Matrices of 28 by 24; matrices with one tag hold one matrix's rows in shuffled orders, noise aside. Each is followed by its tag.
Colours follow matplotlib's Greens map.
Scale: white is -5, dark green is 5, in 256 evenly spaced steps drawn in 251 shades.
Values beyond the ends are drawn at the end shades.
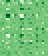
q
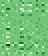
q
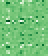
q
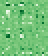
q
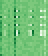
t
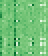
t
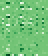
q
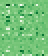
q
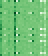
t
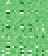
q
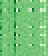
t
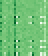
t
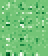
q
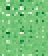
q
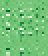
q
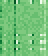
t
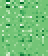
q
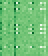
t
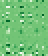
q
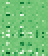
q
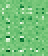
q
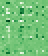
q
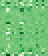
q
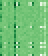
t
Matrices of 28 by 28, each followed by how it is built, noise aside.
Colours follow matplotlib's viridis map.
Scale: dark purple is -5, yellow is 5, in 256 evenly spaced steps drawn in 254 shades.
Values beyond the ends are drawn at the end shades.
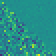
lower triangular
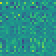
low rank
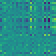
low rank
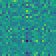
low rank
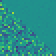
lower triangular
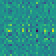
low rank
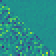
lower triangular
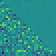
lower triangular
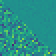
lower triangular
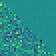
lower triangular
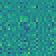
low rank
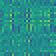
low rank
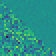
lower triangular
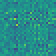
low rank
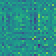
low rank
